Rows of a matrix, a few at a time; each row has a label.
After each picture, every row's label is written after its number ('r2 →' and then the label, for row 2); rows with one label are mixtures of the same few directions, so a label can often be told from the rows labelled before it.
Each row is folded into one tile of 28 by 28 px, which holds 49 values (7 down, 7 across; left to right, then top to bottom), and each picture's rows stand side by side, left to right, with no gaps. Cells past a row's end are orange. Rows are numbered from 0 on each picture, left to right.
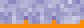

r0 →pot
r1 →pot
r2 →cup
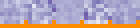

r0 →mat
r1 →cup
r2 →pot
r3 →pot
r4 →pot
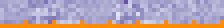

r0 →pot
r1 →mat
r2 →pot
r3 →mat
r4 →cup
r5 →pot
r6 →cup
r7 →mat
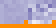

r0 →cup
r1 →pot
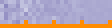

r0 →cup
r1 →mat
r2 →mat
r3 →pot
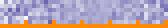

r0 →mat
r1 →mat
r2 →cup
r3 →mat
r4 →pot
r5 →cup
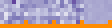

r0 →cup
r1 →mat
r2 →mat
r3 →cup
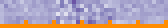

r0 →cup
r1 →mat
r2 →mat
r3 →pot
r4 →pot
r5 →cup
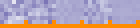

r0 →cup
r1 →mat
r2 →mat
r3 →mat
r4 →mat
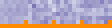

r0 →mat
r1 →cup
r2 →mat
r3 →mat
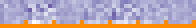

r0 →cup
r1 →pot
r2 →mat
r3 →pot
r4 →pot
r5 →pot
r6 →cup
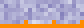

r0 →cup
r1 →pot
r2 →cup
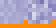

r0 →mat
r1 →cup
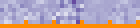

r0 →pot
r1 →pot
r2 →mat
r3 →pot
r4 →pot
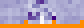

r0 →mat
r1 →pot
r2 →cup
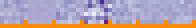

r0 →mat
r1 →pot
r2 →pot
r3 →mat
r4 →mat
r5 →pot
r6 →cup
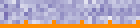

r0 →cup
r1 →pot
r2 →cup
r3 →mat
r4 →mat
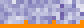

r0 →cup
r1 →mat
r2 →cup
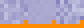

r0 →cup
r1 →mat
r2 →mat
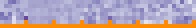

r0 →pot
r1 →mat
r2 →pot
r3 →pot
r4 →mat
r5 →pot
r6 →cup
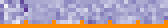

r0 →cup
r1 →pot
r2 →pot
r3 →pot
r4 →cup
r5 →pot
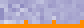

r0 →pot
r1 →pot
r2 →cup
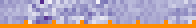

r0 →mat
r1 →cup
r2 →mat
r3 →cup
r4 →mat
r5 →mat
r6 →mat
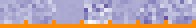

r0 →pot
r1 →cup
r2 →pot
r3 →pot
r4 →pot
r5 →pot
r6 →cup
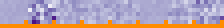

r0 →mat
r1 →pot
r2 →mat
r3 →pot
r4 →cup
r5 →cup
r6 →mat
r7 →mat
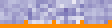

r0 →pot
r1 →pot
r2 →mat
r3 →mat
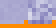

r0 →pot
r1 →pot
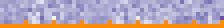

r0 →pot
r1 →pot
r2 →cup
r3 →cup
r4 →pot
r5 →pot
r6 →cup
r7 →pot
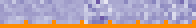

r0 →cup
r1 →cup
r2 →pot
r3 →cup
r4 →cup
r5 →cup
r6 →cup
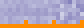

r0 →mat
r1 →mat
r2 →cup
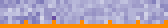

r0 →mat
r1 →pot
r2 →mat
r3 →mat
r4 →pot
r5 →cup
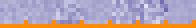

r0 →pot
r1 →mat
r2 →pot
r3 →pot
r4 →mat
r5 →cup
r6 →mat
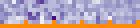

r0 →cup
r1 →pot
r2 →cup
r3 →pot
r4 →mat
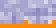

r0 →pot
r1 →mat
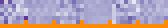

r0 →mat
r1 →mat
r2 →mat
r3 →cup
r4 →cup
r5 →mat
